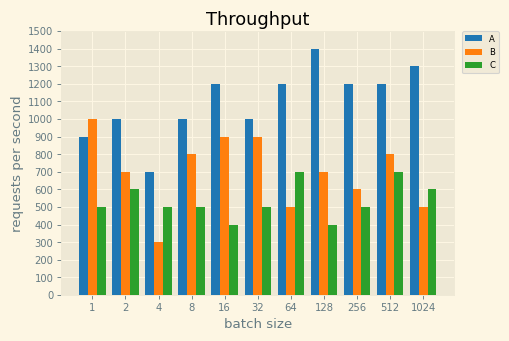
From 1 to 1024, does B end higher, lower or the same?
lower
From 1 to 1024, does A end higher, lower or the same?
higher
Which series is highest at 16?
A
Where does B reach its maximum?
1
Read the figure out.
Title: Throughput
x-axis: batch size, ticks 1 2 4 8 16 32 64 128 256 512 1024
y-axis: requests per second, ticks 0 100 200 300 400 500 600 700 800 900 1000 1100 1200 1300 1400 1500
Legend: A, B, C
Values:
A: 900 1000 700 1000 1200 1000 1200 1400 1200 1200 1300
B: 1000 700 300 800 900 900 500 700 600 800 500
C: 500 600 500 500 400 500 700 400 500 700 600
